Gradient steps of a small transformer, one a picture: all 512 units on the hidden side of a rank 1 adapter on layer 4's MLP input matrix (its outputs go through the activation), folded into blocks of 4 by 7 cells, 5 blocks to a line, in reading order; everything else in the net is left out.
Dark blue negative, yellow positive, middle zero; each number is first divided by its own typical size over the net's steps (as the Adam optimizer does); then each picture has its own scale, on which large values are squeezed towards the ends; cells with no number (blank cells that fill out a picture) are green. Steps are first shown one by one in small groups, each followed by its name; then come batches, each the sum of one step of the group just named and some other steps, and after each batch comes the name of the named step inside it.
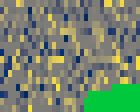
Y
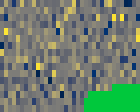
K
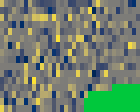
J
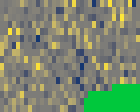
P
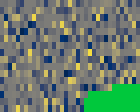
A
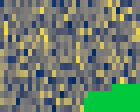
K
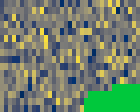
J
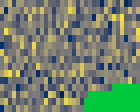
K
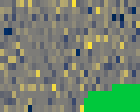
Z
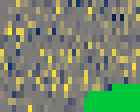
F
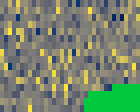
F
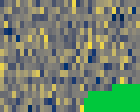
Z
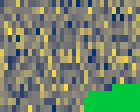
F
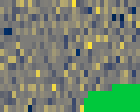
Z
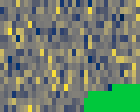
F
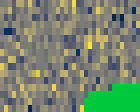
Z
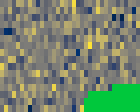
Z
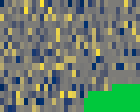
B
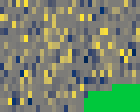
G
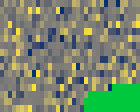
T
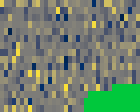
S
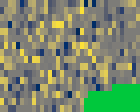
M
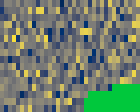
T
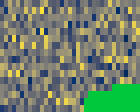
B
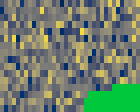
M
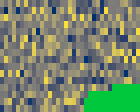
G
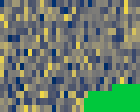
B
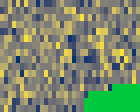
G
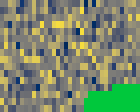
M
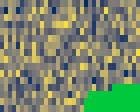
M
